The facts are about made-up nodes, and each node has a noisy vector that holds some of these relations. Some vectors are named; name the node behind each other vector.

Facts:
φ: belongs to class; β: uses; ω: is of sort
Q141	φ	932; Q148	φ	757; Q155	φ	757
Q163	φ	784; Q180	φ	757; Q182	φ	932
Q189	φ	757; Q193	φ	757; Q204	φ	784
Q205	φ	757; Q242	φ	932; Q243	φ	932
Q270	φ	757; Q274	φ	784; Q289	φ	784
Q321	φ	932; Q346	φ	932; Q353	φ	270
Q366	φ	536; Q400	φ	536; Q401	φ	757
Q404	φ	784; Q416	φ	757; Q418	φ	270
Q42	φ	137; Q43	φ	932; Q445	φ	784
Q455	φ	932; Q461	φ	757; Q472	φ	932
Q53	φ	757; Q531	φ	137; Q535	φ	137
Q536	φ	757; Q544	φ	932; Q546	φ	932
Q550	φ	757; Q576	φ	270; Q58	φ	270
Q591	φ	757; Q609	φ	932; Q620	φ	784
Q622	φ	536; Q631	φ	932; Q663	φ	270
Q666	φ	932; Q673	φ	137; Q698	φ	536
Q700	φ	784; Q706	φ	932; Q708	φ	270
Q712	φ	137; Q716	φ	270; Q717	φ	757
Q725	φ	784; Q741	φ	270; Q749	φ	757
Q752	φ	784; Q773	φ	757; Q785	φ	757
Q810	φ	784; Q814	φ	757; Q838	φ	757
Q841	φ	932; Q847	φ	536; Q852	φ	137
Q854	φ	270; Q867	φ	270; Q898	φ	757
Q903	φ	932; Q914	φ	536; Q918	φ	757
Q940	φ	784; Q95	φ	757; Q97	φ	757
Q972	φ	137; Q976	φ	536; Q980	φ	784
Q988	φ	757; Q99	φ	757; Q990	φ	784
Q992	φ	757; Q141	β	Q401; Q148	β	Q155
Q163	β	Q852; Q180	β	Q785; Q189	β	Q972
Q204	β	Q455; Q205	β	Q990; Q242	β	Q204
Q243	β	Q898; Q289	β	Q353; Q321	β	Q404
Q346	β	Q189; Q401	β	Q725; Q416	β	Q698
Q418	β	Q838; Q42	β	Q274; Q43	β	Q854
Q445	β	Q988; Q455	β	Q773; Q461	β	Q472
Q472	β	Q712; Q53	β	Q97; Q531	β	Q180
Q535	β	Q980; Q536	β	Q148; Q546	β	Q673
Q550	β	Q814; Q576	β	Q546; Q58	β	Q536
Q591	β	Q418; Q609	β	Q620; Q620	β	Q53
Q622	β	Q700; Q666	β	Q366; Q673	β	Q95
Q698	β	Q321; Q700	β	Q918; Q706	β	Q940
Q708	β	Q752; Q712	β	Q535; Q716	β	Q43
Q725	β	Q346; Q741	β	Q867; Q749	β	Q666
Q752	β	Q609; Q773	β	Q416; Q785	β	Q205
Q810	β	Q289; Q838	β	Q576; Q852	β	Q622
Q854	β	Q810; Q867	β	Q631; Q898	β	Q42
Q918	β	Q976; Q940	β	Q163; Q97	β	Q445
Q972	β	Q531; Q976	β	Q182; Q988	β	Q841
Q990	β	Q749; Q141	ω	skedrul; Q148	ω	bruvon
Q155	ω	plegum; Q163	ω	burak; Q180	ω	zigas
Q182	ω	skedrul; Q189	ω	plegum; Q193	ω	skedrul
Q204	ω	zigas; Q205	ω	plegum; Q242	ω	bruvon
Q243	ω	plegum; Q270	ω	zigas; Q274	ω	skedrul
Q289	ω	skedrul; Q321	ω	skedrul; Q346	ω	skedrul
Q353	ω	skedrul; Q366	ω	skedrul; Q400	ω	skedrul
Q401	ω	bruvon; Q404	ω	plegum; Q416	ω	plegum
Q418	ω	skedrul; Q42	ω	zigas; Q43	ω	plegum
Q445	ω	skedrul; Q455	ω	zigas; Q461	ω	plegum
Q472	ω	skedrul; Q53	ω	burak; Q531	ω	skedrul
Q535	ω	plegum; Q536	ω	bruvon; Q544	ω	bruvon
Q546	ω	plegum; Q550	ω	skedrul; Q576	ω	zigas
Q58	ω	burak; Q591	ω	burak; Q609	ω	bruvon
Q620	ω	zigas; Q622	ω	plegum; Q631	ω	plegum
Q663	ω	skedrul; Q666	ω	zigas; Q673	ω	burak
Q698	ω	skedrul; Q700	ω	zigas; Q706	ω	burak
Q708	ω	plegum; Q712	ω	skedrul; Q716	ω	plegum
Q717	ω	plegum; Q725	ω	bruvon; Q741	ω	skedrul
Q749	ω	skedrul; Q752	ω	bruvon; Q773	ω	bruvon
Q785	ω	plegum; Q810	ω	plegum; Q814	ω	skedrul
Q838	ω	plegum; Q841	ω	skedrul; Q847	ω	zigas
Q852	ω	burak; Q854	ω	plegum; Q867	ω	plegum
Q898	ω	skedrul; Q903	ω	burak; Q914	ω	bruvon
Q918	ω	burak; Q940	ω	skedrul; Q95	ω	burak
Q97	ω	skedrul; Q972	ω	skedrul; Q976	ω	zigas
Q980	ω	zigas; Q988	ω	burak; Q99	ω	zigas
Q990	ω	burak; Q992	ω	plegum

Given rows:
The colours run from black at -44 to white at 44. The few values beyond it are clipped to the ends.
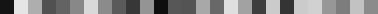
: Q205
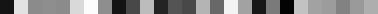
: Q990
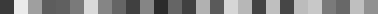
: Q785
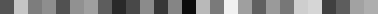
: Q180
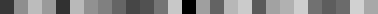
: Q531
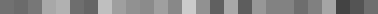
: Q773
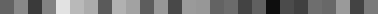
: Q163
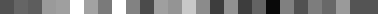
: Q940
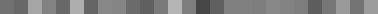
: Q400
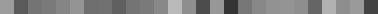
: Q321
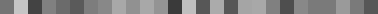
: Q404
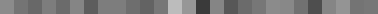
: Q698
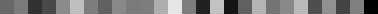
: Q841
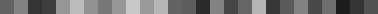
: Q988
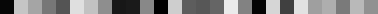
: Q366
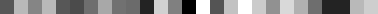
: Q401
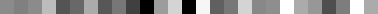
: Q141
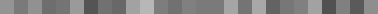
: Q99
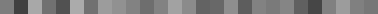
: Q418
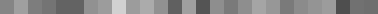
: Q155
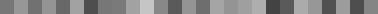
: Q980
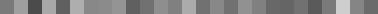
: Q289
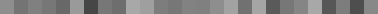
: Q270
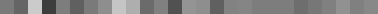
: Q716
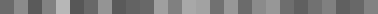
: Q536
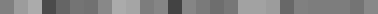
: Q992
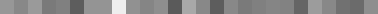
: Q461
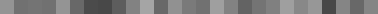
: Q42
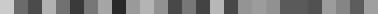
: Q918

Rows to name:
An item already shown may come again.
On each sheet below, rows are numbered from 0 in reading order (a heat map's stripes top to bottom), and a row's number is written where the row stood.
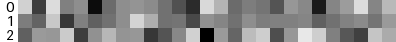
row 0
Q708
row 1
Q716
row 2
Q972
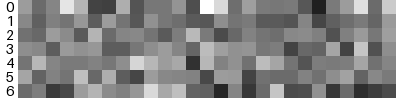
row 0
Q752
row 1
Q58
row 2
Q400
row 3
Q204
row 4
Q810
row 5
Q903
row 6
Q988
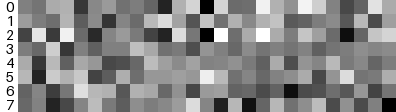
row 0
Q346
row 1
Q700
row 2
Q725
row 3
Q716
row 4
Q455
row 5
Q609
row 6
Q163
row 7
Q841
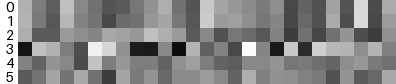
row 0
Q620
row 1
Q620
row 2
Q53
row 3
Q749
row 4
Q193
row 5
Q914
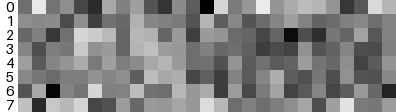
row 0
Q189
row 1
Q622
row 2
Q163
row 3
Q852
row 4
Q673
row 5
Q95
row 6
Q445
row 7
Q609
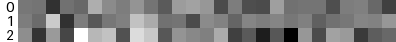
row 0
Q97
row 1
Q716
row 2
Q706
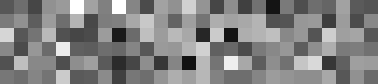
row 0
Q940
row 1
Q980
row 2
Q182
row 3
Q242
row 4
Q180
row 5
Q544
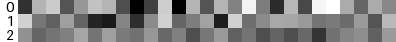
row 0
Q666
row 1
Q976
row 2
Q591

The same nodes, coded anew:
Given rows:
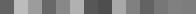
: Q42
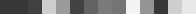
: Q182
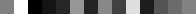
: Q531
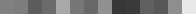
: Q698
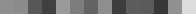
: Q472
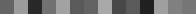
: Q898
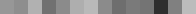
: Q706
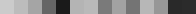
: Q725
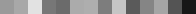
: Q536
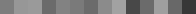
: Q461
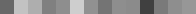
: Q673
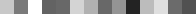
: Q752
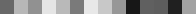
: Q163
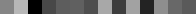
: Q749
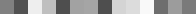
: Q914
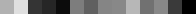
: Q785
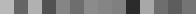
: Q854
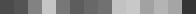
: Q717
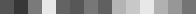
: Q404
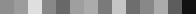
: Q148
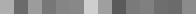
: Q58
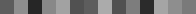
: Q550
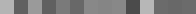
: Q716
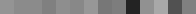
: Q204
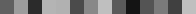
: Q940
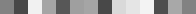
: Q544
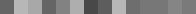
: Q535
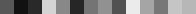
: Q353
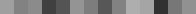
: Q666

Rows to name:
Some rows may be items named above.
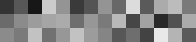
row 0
Q193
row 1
Q976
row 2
Q988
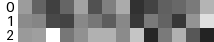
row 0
Q418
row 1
Q141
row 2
Q773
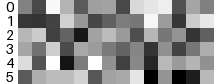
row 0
Q544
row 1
Q182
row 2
Q990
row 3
Q455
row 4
Q609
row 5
Q622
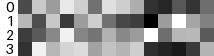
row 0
Q918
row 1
Q620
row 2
Q95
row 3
Q852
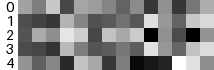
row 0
Q455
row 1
Q400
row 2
Q700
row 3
Q400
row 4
Q97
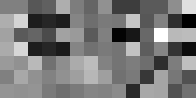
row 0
Q698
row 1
Q180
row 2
Q445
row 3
Q180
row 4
Q706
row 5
Q591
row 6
Q810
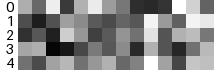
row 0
Q53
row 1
Q841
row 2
Q193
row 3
Q346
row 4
Q903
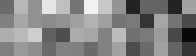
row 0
Q163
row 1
Q591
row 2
Q401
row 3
Q461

